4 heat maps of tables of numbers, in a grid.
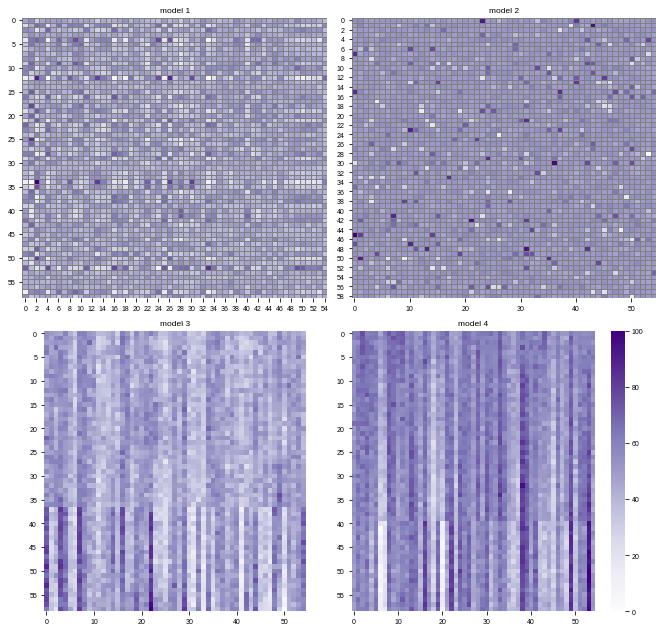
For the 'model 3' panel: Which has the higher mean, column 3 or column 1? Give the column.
3
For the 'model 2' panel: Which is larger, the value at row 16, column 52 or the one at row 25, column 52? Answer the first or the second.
the first
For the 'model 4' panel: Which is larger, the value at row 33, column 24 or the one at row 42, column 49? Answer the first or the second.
the second
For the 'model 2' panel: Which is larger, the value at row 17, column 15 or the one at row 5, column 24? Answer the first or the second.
the first
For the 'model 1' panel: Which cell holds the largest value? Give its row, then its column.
34, 2
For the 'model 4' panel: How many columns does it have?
55
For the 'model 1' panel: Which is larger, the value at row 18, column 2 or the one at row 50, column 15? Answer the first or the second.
the second
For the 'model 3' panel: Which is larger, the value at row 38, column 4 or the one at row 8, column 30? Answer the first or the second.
the first
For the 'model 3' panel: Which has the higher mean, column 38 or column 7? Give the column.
7
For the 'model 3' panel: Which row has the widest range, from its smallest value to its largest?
58
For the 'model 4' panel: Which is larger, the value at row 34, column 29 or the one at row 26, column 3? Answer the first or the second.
the second
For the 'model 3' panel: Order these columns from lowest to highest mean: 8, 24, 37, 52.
24, 52, 37, 8
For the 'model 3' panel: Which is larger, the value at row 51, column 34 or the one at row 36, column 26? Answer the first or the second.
the first
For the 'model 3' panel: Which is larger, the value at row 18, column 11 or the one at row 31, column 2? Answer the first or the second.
the second
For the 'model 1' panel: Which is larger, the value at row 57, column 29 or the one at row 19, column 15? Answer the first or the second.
the second
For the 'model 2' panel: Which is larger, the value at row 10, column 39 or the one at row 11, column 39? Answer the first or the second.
the second
